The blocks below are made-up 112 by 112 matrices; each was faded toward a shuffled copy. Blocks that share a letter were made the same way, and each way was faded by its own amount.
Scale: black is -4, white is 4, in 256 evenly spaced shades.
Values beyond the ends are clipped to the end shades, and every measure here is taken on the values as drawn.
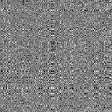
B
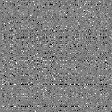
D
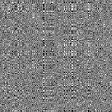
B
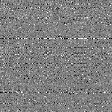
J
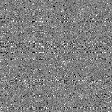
J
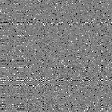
D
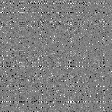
D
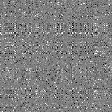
D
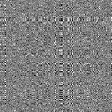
B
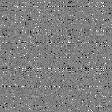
D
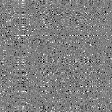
D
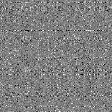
J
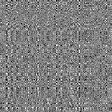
B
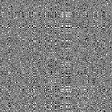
B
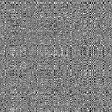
B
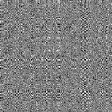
B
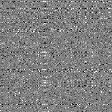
J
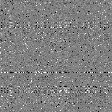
D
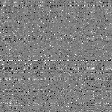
D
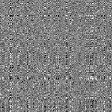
B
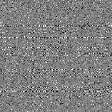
J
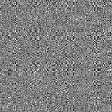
B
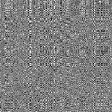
B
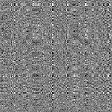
B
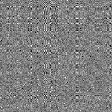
B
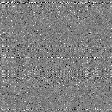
J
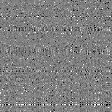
D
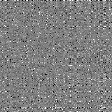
D
